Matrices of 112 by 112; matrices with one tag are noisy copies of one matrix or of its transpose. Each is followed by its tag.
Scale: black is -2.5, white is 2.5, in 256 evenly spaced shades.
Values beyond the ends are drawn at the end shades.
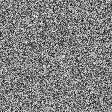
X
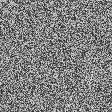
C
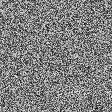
C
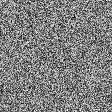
C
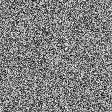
X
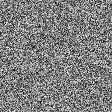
X
